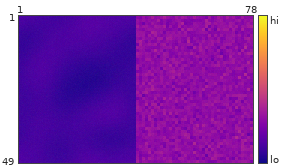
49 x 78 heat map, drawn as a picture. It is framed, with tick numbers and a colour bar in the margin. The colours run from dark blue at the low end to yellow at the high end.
The table splits into one row of 2 panels. Panel 1,1: very low, smooth, faint in contrast. Panel 1,2: low, fine-grained, faint in contrast.
